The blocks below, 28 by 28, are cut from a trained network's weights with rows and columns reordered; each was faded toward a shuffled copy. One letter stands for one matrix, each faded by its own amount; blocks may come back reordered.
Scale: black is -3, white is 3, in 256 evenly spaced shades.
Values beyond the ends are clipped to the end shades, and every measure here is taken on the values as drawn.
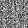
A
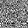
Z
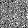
A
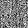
A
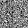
A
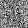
A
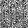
A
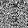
Z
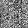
A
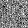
A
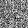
A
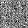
A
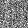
A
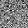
Z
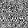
Z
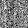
A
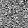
Z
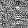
Z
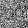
Z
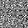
Z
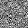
Z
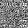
Z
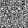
Z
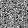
A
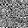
Z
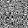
Z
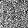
A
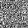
Z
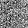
A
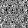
Z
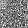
A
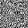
Z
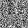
Z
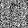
A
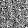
A
